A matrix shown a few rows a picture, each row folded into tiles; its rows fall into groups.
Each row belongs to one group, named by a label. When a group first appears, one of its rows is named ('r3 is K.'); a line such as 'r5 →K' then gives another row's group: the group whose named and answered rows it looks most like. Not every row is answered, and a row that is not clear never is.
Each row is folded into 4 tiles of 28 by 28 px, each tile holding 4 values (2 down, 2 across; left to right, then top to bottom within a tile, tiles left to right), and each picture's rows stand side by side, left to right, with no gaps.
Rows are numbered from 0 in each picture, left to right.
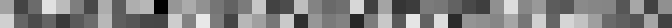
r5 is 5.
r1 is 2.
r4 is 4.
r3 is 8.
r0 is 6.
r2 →2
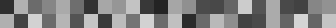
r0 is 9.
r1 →9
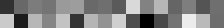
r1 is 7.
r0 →9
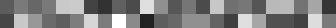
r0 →4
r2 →4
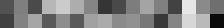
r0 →4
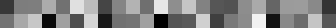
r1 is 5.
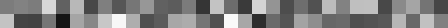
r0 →6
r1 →7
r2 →7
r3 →2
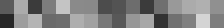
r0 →4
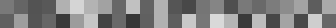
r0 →4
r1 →8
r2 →9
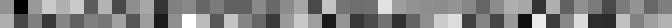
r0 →6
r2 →7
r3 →6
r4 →9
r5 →2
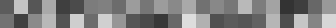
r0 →8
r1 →7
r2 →8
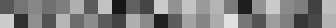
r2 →6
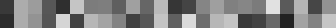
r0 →2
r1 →8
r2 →6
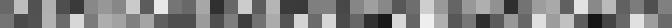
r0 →8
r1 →5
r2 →8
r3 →2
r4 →2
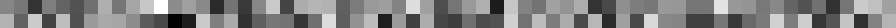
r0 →9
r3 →5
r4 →2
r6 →6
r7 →2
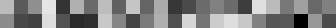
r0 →6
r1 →8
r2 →5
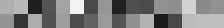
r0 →9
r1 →4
